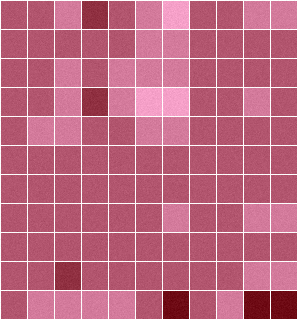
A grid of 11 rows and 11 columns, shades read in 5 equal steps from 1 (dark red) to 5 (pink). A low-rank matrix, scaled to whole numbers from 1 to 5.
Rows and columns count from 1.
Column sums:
33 35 37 32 36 39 39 33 34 35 34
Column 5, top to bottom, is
3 3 4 4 3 3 3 3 3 3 4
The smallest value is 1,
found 3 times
